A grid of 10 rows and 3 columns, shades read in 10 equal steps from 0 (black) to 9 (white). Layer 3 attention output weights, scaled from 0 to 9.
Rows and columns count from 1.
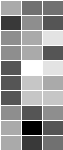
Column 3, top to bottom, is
4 3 8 3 8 6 7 5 3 4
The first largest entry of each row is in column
1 2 3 2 2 2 2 1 1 1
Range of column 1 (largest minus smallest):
4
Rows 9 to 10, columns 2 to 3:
0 3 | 2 4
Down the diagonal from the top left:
6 5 8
